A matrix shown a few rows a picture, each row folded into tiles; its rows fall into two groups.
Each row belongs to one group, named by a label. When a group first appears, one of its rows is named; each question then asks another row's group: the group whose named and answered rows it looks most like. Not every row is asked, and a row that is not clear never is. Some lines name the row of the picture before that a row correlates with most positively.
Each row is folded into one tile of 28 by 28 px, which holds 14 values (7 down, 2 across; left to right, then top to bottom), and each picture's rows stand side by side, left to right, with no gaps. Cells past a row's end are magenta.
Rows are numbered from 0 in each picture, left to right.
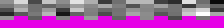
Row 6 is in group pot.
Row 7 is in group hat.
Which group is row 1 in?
pot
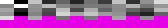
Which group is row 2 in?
hat
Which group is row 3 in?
hat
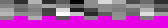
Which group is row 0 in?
hat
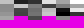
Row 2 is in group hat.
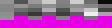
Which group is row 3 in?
hat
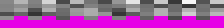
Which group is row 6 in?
pot
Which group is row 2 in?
pot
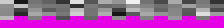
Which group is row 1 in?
hat
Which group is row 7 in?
hat
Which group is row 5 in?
hat
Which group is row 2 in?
pot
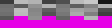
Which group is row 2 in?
pot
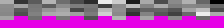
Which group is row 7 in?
hat
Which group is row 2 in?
hat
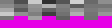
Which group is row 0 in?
hat
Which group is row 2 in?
pot
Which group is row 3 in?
pot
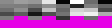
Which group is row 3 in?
hat
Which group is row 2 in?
pot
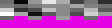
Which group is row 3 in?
hat
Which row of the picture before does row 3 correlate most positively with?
3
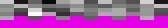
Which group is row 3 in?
pot
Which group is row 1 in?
hat
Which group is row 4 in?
hat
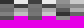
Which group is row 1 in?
pot
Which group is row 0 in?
pot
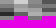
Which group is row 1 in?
hat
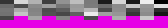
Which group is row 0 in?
pot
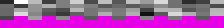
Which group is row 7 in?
pot
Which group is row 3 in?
pot
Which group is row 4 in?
pot
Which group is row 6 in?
hat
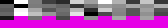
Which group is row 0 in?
pot
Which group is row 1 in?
hat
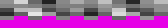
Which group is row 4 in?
hat
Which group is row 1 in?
hat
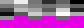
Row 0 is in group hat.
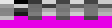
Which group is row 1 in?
pot
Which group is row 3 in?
pot
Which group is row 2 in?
pot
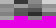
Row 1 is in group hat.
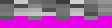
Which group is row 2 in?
pot
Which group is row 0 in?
pot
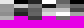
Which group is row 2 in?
hat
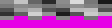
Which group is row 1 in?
hat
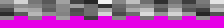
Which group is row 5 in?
hat
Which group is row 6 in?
hat
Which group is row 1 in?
hat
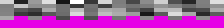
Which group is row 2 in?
pot
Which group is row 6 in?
hat
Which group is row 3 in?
pot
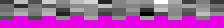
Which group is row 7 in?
hat
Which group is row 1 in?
pot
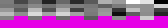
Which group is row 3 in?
pot
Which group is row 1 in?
hat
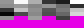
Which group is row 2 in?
pot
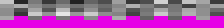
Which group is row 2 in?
hat
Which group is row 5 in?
pot
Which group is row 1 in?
hat
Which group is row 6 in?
pot
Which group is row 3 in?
hat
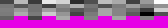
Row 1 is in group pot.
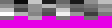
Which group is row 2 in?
hat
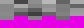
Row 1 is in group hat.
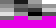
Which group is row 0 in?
hat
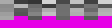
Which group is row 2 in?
pot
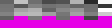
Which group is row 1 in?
hat
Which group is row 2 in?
pot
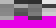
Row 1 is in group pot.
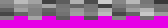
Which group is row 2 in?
pot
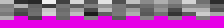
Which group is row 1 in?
pot
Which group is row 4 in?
pot
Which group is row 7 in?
hat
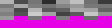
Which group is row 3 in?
hat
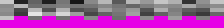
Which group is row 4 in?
pot
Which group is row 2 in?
hat
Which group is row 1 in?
hat
